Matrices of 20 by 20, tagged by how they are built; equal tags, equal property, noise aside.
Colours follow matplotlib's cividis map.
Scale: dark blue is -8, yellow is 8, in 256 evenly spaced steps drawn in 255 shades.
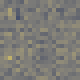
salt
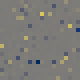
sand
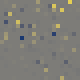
sand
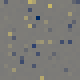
sand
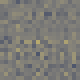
salt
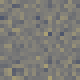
salt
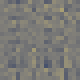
salt
